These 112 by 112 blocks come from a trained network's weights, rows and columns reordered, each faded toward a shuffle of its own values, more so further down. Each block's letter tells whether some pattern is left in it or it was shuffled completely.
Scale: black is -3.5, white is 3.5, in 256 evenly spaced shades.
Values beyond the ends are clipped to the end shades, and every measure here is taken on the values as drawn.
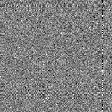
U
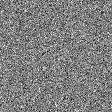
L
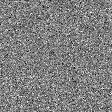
L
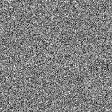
U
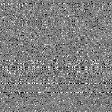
U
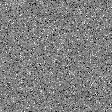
L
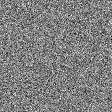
L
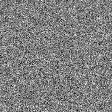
U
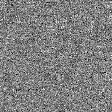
U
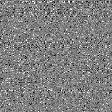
U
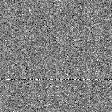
U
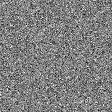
L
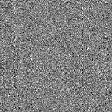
U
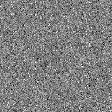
U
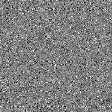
U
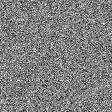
U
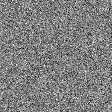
L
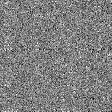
U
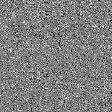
U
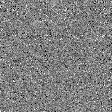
U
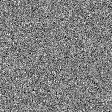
L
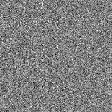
U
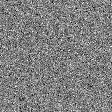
L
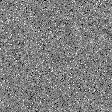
L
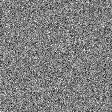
U
